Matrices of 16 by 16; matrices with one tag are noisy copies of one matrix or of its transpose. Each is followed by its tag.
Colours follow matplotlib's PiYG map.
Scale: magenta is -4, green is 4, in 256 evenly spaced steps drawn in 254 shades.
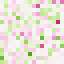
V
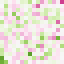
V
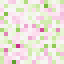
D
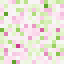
D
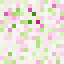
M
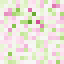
M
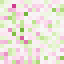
M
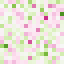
D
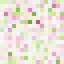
M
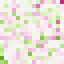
V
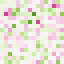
M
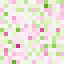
D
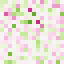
M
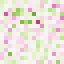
M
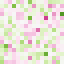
D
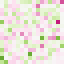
V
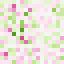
M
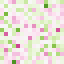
D
